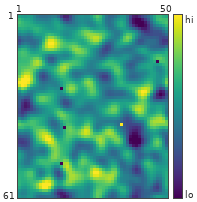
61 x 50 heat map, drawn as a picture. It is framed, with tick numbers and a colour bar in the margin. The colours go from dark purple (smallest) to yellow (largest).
Histogram: bell-shaped. Mirror symmetry: none. Grain: blotchy. Lone odd cells: 5, 1 higher and 4 lower than their neighbours.
